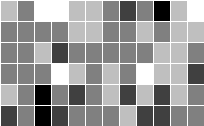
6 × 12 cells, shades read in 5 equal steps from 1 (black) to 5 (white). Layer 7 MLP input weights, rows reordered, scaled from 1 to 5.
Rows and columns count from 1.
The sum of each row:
43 41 38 43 35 31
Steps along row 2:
same same same up same down same up down up same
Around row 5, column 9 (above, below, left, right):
5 2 2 2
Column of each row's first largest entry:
3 5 3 4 1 8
